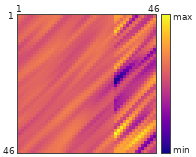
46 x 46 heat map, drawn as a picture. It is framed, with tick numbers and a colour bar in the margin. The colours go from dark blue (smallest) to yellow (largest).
The middle right is the ninth with the lowest average. Streaks slant up to the right. Overall the values sit about 60% of the way up the scale. A vertical seam about 70% of the way across splits the table, and the left part is calmer.
